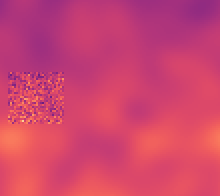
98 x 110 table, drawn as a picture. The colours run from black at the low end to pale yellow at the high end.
An odd patch, rougher than its surroundings, sits in the middle left. Values change most from cell to cell in the middle left. No single row or column stands out from its neighbours. The field climbs toward the bottom.
